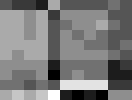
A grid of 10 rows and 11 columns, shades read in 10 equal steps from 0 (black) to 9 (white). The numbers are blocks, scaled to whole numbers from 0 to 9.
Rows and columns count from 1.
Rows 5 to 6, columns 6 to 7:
5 5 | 5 5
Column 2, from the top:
2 6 6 6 6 5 5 4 4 7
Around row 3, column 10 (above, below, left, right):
3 3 6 3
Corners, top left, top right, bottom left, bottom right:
3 3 6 5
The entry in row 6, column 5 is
3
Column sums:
53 51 47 52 33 44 44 44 43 30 29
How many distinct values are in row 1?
5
